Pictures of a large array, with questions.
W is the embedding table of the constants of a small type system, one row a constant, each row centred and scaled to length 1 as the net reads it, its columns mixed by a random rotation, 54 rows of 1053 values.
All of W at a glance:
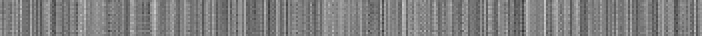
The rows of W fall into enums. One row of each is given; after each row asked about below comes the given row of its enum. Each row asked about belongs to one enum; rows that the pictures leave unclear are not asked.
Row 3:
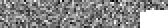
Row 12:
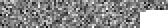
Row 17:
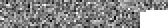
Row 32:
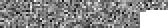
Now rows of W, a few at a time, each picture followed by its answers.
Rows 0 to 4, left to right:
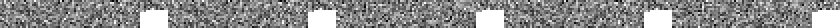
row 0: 3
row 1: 3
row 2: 17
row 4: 32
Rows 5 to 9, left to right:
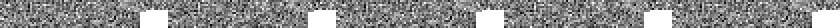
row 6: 32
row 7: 17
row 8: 32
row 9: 17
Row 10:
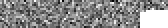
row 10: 3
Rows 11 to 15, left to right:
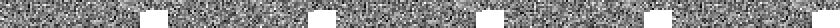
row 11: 17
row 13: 17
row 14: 32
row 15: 17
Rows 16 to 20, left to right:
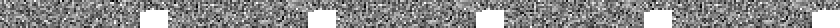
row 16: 3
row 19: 32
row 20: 17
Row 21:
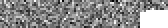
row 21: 3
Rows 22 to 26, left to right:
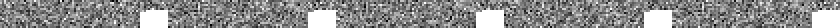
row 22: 3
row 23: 32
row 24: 17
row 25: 12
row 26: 32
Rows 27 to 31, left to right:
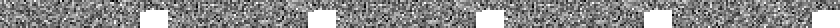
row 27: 3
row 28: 17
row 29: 17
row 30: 17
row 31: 12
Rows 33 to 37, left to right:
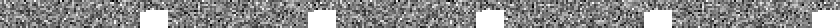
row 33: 3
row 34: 32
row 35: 3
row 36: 17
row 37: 32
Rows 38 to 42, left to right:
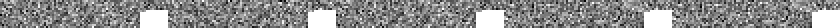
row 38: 12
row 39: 3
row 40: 12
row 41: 17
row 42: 17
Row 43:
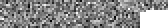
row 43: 17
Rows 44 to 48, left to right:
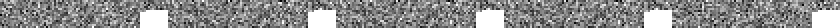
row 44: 12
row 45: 3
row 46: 3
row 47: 3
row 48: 32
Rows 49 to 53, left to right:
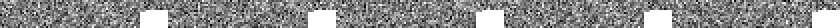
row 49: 12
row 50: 32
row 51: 17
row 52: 12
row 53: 3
